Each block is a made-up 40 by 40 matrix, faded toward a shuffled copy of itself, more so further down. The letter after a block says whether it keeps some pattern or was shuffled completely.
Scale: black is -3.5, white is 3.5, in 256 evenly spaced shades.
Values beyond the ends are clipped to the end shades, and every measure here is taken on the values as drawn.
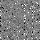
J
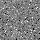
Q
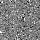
Q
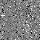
J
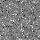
Q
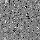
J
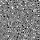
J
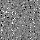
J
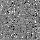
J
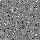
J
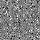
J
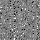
J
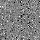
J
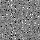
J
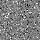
Q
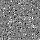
Q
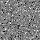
Q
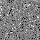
Q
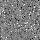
Q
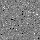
Q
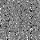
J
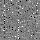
J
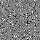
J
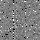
J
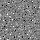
Q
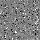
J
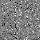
J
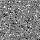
Q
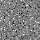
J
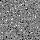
Q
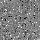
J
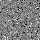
Q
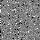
J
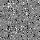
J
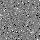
Q
